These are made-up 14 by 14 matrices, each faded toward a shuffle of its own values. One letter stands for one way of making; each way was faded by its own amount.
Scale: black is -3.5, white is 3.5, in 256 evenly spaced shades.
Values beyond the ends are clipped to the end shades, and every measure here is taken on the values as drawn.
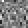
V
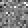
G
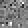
G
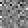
V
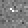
G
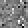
G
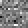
V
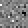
G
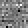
G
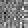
V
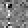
V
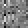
V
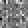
V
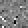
G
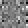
V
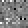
G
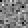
G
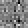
V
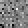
G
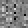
V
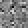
V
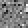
G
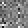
V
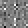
V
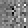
V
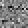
G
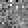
G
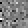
V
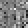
V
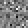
G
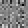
V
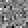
G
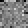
G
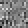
V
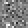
G
